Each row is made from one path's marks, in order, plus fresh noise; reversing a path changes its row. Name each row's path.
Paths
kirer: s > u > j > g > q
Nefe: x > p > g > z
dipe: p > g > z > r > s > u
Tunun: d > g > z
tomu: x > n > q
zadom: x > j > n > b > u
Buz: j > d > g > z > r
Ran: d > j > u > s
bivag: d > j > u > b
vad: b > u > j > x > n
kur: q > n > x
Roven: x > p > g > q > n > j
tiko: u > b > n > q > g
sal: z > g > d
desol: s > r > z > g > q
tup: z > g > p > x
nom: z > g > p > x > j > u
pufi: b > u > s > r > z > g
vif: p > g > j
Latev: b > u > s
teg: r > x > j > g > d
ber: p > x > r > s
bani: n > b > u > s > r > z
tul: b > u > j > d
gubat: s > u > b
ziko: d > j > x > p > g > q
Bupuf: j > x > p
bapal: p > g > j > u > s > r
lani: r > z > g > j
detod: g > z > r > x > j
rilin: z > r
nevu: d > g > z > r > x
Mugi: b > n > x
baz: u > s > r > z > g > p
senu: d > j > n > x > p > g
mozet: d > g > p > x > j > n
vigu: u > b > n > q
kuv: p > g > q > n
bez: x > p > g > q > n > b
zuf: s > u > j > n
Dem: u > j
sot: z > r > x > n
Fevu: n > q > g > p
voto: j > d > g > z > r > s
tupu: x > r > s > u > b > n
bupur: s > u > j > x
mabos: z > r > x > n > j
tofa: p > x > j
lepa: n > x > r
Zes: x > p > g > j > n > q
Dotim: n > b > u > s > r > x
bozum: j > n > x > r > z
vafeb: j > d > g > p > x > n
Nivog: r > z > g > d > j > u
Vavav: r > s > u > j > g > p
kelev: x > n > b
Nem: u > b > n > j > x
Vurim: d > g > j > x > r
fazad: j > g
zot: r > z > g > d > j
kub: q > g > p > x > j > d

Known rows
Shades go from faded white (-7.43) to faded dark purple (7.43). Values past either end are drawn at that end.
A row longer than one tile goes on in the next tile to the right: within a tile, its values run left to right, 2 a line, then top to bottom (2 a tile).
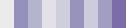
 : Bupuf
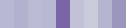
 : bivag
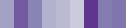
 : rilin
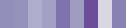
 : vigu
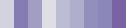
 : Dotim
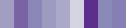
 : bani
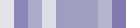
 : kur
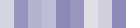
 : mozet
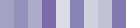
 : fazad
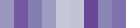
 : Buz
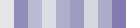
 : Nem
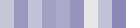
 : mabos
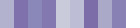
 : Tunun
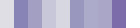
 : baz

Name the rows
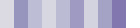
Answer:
bupur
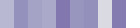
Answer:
kuv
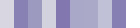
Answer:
sot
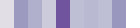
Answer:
kelev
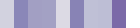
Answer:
senu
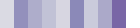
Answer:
Vavav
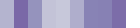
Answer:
Vurim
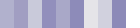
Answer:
Roven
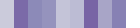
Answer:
Nefe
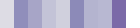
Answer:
Fevu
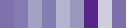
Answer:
desol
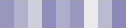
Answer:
Dem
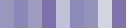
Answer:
tiko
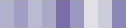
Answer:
zuf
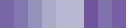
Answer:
bapal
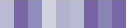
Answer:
lepa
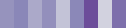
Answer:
ziko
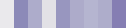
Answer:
Mugi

